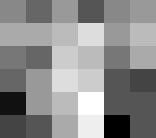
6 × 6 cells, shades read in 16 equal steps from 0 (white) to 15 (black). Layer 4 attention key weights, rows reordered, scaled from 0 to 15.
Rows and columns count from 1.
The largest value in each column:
14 10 6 10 15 11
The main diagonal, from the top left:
7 5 3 3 10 10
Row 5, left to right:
14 6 4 0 10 10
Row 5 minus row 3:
6 -3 1 -4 2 5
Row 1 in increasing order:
6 6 7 7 9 10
